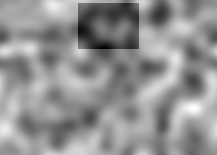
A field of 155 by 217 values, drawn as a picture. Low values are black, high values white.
The top middle is the ninth with the lowest average. An odd patch, lower than its surroundings, sits in the top middle. There are no regular stripes. On average the colour sits 60% of the way up the scale. The top middle is the roughest part.
